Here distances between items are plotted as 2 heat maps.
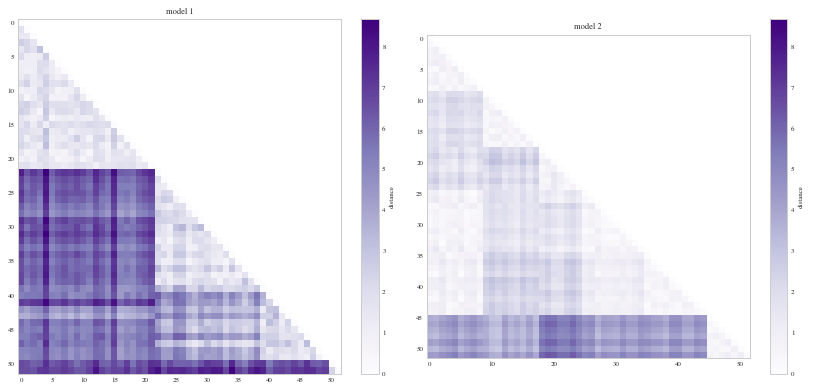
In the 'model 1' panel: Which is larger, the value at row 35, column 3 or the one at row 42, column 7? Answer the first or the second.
the first
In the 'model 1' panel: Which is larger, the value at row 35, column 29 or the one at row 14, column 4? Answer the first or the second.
the second
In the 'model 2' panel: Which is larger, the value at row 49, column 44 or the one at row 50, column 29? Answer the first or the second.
the first
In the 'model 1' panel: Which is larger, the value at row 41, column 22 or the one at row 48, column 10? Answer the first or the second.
the first
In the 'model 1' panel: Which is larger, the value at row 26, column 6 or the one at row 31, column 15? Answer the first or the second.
the second
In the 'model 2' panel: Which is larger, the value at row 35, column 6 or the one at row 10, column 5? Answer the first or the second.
the second
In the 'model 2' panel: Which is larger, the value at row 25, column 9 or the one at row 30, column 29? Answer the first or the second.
the first
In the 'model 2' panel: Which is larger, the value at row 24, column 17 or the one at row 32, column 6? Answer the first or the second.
the first
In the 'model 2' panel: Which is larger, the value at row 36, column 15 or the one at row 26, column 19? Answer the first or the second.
the first
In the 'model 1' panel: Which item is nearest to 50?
51
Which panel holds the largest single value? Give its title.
model 1
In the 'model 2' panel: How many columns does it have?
52
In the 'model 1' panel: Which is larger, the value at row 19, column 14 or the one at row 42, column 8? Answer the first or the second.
the second
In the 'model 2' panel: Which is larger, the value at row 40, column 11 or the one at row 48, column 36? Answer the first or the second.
the second
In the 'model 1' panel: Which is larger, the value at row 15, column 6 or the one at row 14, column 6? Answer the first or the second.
the first
